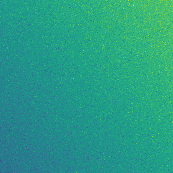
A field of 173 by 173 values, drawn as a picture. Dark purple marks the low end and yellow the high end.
No row or column stands out. The bottom left is the ninth with the lowest average. The top right is the ninth with the highest average. Neither half mirrors the other. There is an overall slope up to the top right. The values follow a bell shape.
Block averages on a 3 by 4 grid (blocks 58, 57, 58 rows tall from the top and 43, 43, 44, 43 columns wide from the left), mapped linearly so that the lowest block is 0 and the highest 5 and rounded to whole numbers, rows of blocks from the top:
2 3 4 5 | 1 2 3 4 | 0 1 2 3
